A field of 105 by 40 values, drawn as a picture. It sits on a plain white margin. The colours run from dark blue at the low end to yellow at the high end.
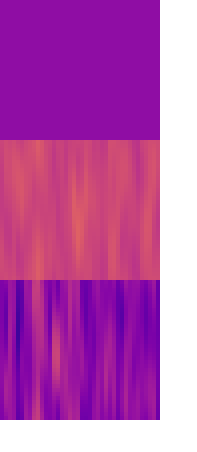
It is made of 3 by 1 panels. Panel 1,1: low, flat. Panel 2,1: middling, streaked downward, faint in contrast. Panel 3,1: low, streaked downward.
